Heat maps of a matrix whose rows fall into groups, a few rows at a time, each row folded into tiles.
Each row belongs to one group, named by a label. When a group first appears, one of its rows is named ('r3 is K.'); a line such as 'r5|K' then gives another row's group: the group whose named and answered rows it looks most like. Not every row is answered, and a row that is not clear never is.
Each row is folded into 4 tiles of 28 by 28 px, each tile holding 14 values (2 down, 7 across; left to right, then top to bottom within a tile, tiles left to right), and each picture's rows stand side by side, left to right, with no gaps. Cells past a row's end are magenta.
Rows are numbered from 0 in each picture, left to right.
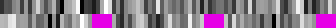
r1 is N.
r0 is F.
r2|F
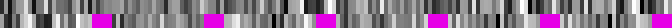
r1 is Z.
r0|N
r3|N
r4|F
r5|F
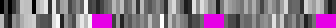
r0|N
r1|Z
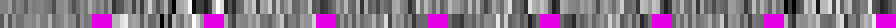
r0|Z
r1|F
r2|N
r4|Z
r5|Z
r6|Z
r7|N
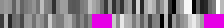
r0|Z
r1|F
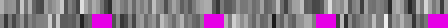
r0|Z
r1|Z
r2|F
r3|Z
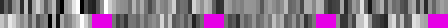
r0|F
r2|Z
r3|N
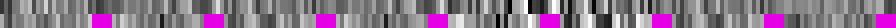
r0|N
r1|F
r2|N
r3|F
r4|F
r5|N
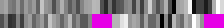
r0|Z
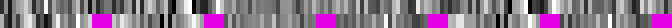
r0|N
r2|Z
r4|F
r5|Z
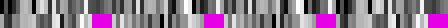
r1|F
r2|F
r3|N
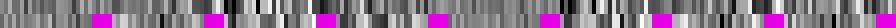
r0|Z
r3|N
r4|Z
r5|N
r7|F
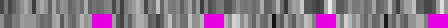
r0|N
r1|N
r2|F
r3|F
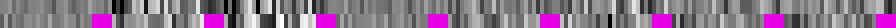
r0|Z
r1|N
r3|Z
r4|N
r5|F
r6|Z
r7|Z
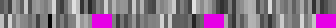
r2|N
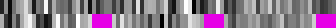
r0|N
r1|F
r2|N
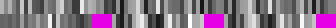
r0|Z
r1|N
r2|N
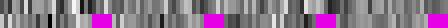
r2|Z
